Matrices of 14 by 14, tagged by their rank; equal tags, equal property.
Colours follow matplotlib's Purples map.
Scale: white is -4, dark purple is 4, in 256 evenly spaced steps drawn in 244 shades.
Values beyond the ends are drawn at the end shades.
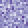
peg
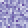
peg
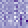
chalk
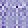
chalk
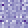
chalk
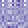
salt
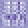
salt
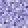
peg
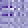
salt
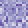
chalk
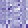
chalk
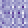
salt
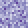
peg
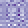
salt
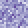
peg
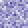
peg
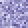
peg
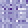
chalk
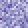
peg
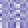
salt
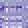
salt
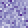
peg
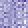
chalk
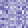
chalk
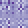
chalk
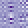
salt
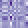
salt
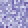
peg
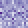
chalk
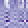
salt
